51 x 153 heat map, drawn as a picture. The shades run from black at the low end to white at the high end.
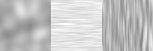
It is made of 1 by 3 panels. Panel 1,1: high, smooth. Panel 1,2: very high, streaked across, faint in contrast. Panel 1,3: high, streaked downward.
